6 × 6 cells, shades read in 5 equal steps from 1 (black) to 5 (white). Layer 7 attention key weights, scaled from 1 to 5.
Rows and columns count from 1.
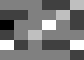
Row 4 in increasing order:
2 3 3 3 3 4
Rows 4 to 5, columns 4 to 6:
3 3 3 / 2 2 5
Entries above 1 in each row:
6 6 5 6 6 6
